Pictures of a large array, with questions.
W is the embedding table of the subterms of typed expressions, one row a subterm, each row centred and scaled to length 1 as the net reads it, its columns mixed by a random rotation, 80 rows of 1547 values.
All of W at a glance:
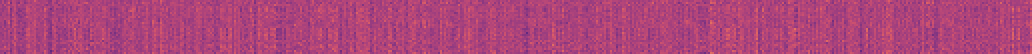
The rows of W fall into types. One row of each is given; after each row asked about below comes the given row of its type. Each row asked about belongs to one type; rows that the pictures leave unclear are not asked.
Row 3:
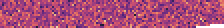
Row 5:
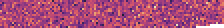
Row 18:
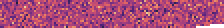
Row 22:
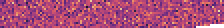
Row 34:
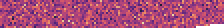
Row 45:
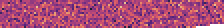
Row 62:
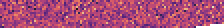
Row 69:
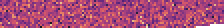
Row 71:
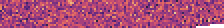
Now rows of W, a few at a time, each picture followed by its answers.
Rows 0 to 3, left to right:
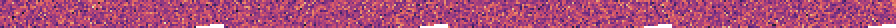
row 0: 22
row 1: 62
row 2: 45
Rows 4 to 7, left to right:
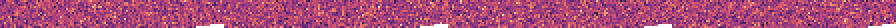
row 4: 22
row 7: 62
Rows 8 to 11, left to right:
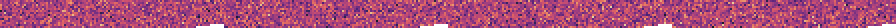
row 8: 71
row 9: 18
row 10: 5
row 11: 69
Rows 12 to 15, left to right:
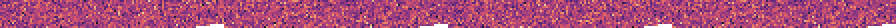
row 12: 5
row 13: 69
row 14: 18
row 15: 69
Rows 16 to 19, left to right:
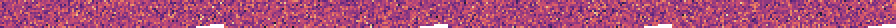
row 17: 69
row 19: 3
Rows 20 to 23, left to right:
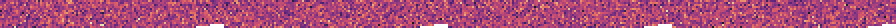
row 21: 3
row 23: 69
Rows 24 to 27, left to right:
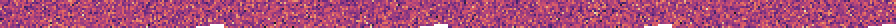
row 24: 71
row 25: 69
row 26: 18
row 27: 3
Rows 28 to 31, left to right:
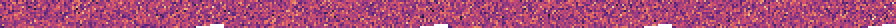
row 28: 62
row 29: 71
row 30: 34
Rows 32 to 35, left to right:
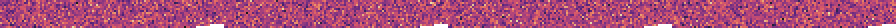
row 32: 18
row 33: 5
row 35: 18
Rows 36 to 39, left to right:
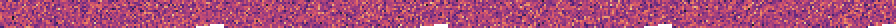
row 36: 34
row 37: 5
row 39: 62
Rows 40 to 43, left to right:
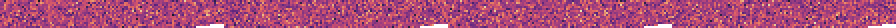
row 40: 22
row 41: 18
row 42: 45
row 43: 34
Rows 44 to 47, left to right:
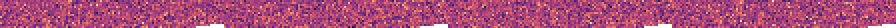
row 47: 34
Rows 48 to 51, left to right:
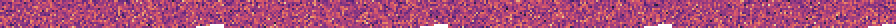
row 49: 69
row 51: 34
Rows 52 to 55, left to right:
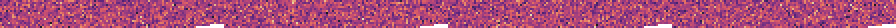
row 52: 69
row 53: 34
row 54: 71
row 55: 45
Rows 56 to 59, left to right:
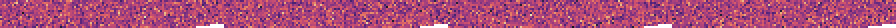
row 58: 45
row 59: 71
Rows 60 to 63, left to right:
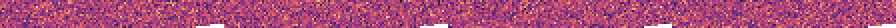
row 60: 45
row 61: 22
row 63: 3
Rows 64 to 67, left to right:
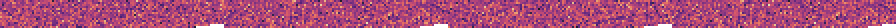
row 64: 3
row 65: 34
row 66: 45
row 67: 34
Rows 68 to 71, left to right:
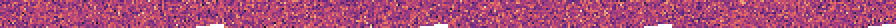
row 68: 5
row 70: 45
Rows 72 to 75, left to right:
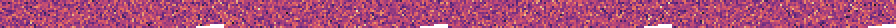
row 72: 45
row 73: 3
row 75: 45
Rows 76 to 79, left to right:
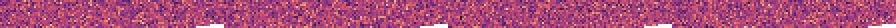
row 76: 69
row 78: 34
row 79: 18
